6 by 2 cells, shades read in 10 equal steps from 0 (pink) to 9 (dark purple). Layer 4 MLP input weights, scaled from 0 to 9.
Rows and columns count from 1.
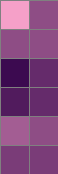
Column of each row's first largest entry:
2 1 1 1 2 1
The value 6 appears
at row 6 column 1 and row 6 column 2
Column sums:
32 35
